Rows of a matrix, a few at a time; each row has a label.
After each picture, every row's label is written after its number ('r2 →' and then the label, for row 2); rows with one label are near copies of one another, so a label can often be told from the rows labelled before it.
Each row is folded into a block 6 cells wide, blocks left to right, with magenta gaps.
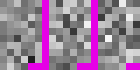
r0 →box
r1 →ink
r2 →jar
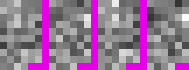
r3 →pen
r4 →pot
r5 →pen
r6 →pot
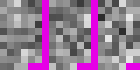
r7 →pen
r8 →pot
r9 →jar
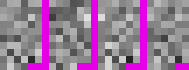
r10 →box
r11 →pot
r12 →box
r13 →box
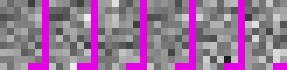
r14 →pot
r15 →pot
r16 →pen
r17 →pot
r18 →box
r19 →jar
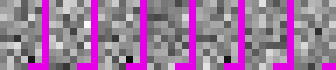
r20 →box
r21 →ink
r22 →box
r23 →pot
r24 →box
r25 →pen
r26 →ink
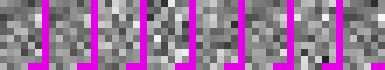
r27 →pot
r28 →pot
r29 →ink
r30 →jar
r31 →pen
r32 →pot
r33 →box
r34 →pot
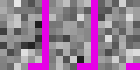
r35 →pen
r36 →box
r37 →jar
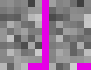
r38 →pot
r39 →pot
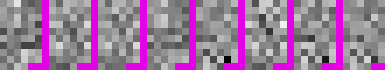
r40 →pen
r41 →ink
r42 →ink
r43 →pen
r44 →box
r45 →ink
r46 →box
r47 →box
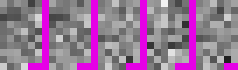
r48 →pot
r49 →pot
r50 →box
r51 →pen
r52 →box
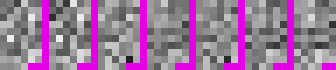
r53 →jar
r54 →jar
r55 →box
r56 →pen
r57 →box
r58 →pen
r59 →pen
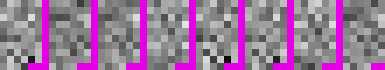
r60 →box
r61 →pot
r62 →pot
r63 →ink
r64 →box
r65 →box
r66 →ink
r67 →pot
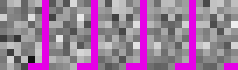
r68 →box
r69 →jar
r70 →ink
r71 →ink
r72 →ink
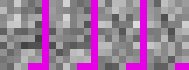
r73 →pen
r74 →pen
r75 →ink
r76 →ink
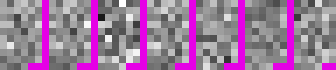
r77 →ink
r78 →ink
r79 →jar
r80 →ink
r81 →box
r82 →pot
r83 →jar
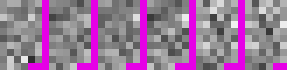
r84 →box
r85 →pot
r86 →pot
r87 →pot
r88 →ink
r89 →ink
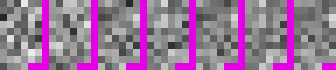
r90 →jar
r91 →ink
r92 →pot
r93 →pen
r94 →pot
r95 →pen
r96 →pot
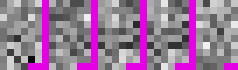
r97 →box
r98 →pot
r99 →pen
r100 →pen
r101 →ink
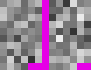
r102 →box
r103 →jar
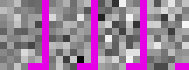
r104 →pen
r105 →box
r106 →jar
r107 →ink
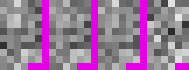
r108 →pen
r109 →pen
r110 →pen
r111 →jar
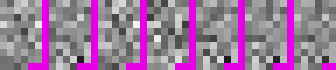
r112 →ink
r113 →box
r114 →ink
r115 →jar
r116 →box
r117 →box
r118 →box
